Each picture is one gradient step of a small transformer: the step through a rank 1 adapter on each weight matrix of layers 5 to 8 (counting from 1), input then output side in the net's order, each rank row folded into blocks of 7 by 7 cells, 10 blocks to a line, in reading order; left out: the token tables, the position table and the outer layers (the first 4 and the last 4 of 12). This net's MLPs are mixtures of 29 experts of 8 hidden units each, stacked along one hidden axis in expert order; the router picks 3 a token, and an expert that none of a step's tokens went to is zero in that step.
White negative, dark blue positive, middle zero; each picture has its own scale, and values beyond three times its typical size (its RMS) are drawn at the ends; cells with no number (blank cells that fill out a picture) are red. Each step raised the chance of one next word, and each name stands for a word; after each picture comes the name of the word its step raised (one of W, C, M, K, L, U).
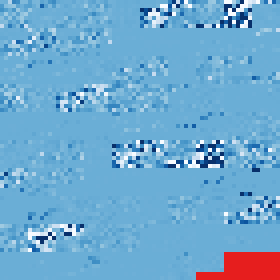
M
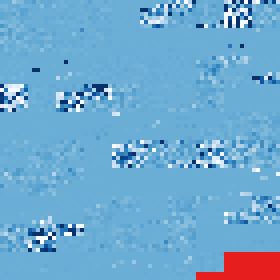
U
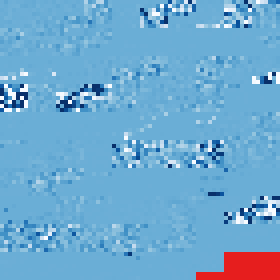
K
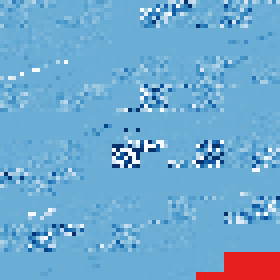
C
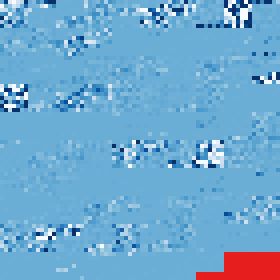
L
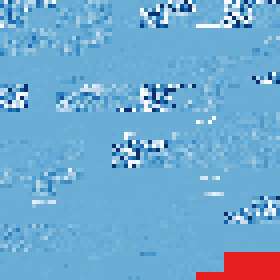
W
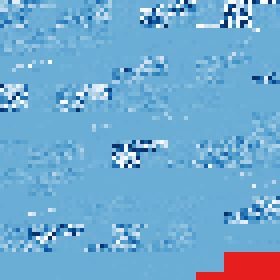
W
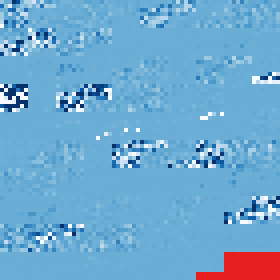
K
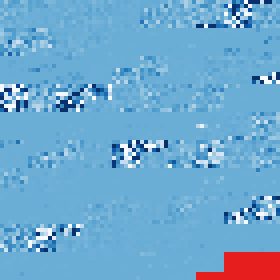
L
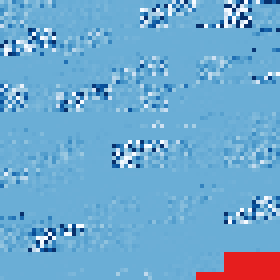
L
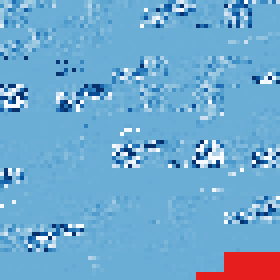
U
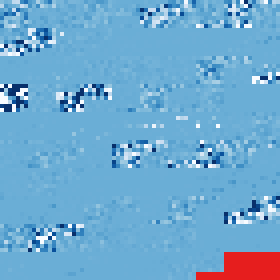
K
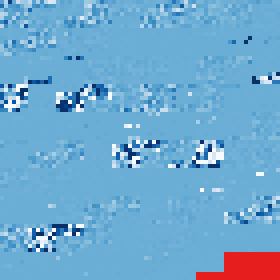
U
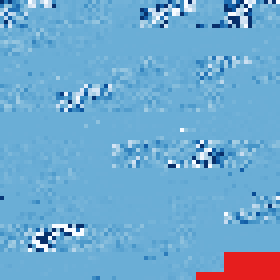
M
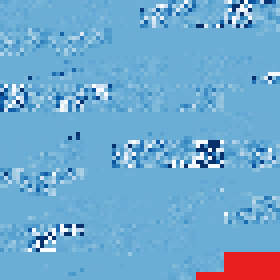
M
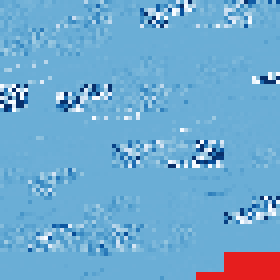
K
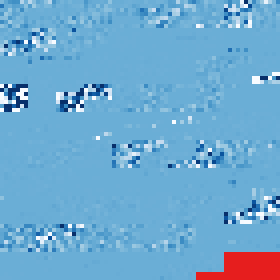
K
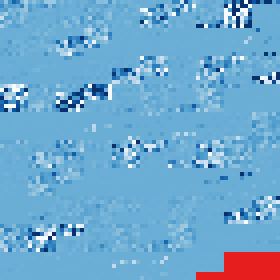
L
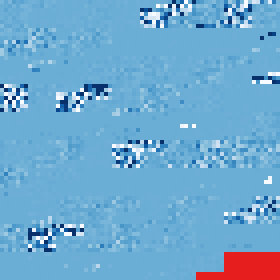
U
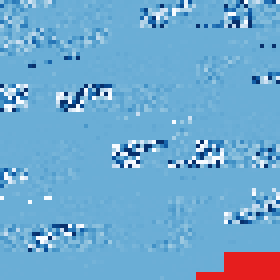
U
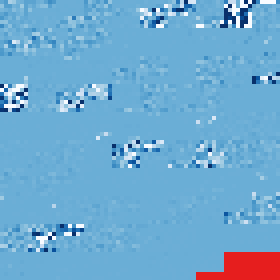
W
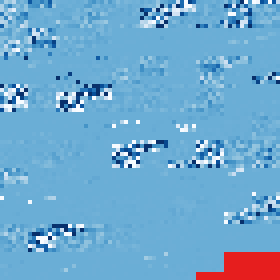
U
